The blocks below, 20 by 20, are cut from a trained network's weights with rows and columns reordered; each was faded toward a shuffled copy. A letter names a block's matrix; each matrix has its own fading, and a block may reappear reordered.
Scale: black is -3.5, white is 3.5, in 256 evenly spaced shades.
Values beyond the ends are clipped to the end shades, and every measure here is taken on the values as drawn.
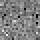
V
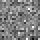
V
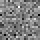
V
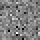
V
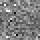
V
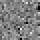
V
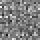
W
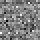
V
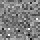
V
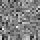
W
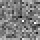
V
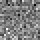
V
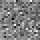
V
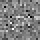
W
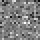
W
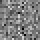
W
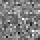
V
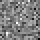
V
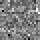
V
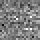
V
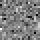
V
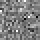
V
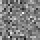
W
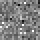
V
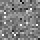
V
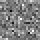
V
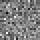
W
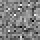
V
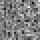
W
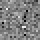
V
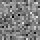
V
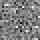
V
